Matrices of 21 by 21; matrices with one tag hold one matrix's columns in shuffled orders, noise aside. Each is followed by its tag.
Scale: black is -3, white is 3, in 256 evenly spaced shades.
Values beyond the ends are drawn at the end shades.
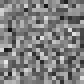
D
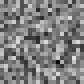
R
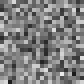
R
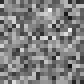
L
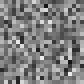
R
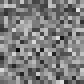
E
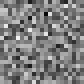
L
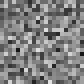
E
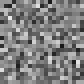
D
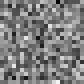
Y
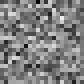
L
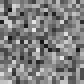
R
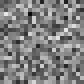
L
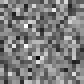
R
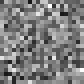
Y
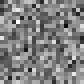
R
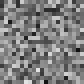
E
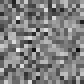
E
